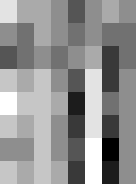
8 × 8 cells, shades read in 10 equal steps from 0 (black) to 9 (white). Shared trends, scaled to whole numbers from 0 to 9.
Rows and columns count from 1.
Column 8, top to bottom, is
5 4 4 5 5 5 5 5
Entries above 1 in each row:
8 8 8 8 7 8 7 7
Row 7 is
5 5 7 5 3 9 0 5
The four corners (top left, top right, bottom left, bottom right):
8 5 7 5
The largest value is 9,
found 3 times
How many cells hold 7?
9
